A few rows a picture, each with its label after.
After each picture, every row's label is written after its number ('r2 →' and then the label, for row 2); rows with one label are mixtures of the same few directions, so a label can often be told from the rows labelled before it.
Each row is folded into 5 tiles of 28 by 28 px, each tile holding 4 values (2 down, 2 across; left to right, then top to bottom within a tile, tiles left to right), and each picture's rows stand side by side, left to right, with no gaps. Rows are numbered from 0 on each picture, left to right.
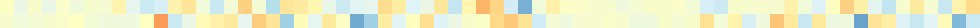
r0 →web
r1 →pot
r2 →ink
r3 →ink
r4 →ink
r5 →ink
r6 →pot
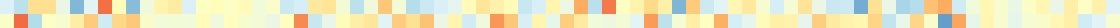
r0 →pot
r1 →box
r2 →pot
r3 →ink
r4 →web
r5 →pot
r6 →ink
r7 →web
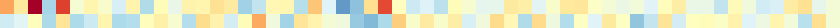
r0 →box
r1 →pot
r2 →ink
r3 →ink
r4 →ink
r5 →ink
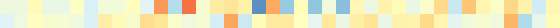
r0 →web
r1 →web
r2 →box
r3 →web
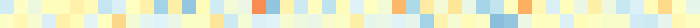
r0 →pot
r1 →web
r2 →web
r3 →ink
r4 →ink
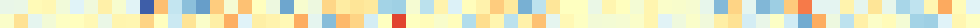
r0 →pot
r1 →box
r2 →pot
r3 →pot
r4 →web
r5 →ink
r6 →ink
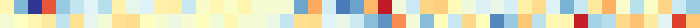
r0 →box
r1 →box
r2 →ink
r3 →ink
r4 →pot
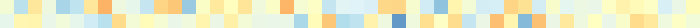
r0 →ink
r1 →box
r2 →pot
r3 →ink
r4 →ink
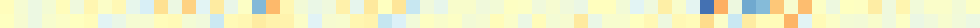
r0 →web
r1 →web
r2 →web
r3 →ink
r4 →pot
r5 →box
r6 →box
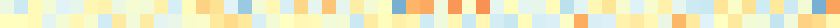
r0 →ink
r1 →ink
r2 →web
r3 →box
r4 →pot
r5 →web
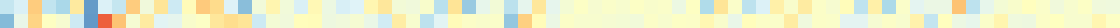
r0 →web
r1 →ink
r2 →ink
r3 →web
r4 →web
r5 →box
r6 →web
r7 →pot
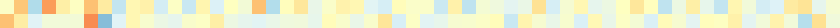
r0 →web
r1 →web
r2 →ink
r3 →web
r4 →pot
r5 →ink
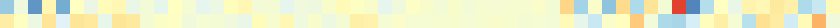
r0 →box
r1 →ink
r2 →ink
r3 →web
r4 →web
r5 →pot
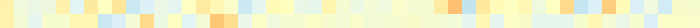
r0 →web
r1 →ink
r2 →box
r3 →box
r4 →box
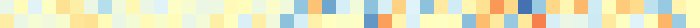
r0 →ink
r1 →ink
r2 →web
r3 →pot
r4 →ink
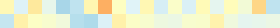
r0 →ink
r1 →web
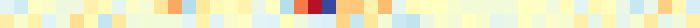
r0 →ink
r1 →box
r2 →box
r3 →ink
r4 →pot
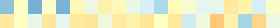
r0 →box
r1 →ink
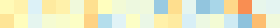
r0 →web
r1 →ink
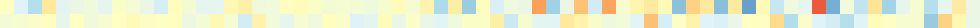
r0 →box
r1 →ink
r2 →ink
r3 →web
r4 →web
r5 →web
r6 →web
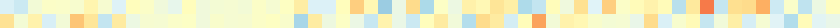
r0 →ink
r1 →box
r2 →pot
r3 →pot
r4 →web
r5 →box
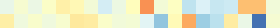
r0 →ink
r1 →pot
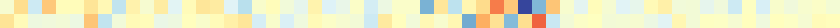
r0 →web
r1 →ink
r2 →web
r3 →pot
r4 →ink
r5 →box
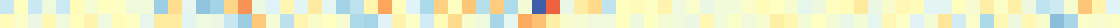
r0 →box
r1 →ink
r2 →ink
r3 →web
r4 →box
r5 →ink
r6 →ink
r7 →ink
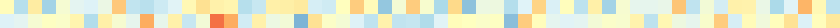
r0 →web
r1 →ink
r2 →pot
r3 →web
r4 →web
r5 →pot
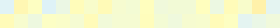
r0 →box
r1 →web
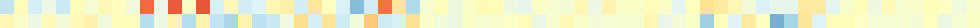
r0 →box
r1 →box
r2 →pot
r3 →ink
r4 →web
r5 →ink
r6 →web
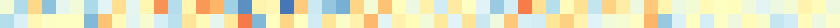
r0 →web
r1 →ink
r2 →box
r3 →pot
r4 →web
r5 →ink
